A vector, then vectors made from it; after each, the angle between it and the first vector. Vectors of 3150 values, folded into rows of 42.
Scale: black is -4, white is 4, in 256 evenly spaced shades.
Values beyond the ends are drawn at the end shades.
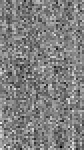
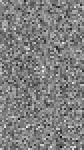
partly aligned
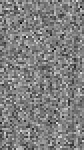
partly opposed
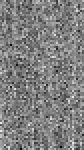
nearly parallel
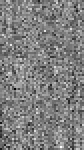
nearly opposite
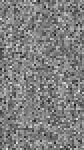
partly opposed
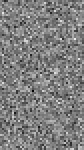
orthogonal
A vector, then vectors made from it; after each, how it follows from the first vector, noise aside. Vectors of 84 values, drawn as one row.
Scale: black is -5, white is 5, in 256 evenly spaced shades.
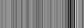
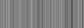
partly zeroed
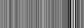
sign-scrambled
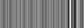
sign-scrambled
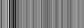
reversed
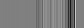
partly zeroed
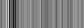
reversed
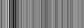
reversed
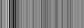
reversed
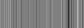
partly zeroed
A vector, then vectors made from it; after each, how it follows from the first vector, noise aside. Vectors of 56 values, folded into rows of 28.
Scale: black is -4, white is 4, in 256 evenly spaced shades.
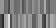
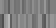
shrunk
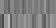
shrunk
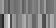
copied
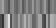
copied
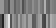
copied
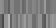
shrunk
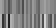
sign-scrambled
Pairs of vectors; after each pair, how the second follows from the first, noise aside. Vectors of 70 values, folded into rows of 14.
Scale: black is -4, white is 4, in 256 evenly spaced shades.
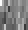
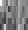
copied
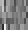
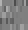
partly zeroed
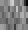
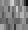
copied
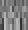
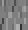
partly zeroed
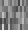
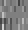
partly zeroed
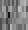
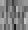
wrapped around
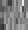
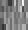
copied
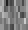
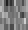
copied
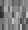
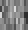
reversed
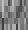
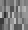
shuffled
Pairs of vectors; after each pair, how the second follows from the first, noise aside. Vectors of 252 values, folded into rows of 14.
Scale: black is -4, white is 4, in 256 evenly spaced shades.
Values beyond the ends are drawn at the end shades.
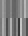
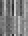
wrapped around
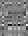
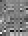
wrapped around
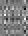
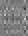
shrunk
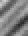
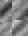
wrapped around
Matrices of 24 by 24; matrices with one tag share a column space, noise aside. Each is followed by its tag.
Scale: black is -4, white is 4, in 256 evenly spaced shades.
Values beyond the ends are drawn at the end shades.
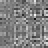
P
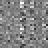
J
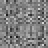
P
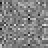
J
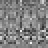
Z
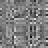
P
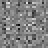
J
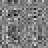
P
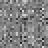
P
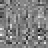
Z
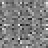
J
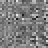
P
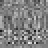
Z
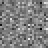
J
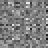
J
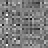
J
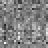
Z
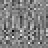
Z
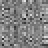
P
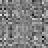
P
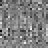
Z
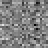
J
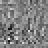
Z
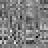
Z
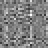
P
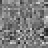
Z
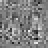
Z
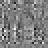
Z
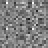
J
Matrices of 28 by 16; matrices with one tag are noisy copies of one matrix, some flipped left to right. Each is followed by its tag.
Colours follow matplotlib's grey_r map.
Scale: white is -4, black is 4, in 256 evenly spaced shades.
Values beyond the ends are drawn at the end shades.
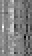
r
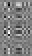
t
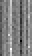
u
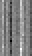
u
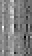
r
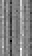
u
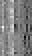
r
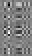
t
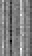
u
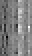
r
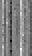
u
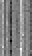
u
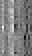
r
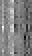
r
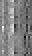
r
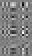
t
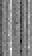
u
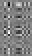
t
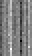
u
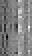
r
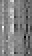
r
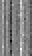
u
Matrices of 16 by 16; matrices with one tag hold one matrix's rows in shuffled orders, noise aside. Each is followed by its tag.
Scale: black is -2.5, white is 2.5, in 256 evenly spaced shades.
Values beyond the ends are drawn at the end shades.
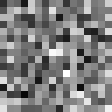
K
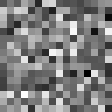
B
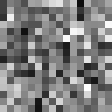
K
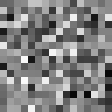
B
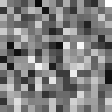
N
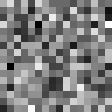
N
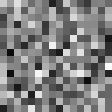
N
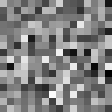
B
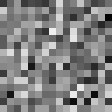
B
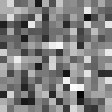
K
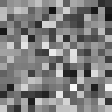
B
